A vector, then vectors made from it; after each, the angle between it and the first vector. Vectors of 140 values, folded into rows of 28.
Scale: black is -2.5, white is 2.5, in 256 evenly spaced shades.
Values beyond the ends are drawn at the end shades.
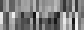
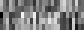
nearly opposite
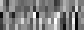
nearly opposite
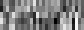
nearly parallel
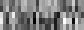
nearly parallel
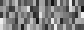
orthogonal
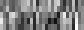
nearly parallel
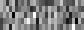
partly opposed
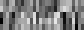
nearly opposite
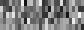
orthogonal
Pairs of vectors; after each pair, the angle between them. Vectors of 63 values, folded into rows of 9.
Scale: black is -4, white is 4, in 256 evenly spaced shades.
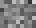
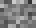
nearly parallel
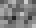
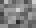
partly opposed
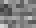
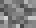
partly aligned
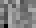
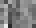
nearly opposite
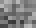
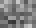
nearly parallel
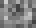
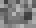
nearly opposite
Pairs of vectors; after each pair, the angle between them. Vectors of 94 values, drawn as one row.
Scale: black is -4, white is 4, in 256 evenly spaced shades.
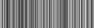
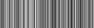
partly opposed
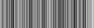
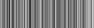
partly aligned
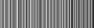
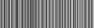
nearly opposite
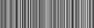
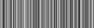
orthogonal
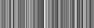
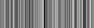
nearly opposite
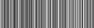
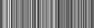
partly opposed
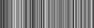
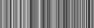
orthogonal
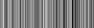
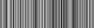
partly aligned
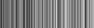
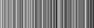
nearly opposite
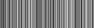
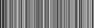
partly aligned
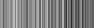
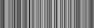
orthogonal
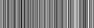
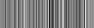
orthogonal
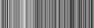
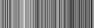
nearly parallel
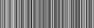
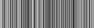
partly aligned
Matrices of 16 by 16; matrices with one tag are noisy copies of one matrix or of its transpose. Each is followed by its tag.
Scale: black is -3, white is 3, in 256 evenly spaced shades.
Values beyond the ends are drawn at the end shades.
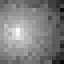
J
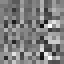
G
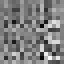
G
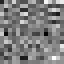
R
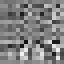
G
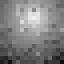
J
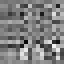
G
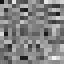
R
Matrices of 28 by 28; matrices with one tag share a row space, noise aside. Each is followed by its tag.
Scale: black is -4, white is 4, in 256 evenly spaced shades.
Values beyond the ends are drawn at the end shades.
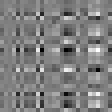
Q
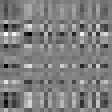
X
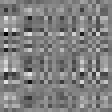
X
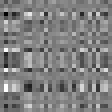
X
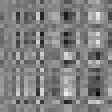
Q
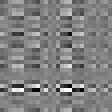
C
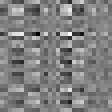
C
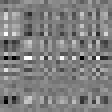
X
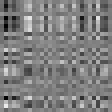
X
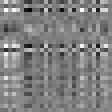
X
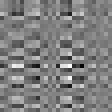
C
